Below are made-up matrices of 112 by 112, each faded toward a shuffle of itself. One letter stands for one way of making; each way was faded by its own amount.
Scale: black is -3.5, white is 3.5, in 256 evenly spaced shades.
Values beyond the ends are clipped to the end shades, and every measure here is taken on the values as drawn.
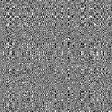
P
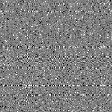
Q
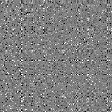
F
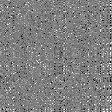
F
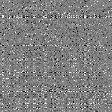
Q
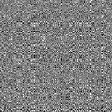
P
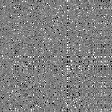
F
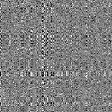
P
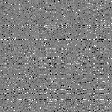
Q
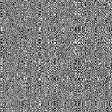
P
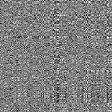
P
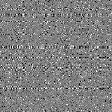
Q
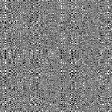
P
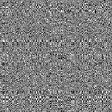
P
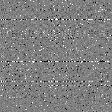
Q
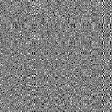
P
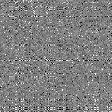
Q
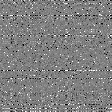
Q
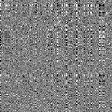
P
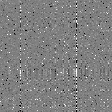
F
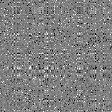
F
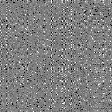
F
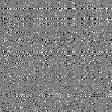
Q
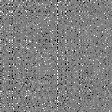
F
